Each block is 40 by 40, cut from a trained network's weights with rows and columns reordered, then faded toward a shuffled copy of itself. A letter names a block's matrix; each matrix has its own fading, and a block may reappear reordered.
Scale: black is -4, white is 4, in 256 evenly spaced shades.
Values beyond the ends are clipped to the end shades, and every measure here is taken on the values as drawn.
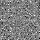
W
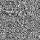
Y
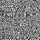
Y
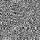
Y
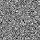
Y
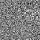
Y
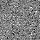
W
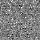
W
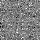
W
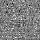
W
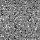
W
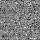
W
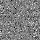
W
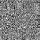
Y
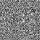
Y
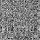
Y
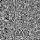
Y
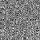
Y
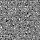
W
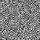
Y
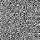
Y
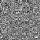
Y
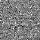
W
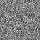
Y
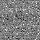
W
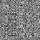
Y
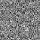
Y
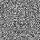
Y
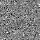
W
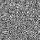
Y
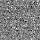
W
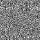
Y
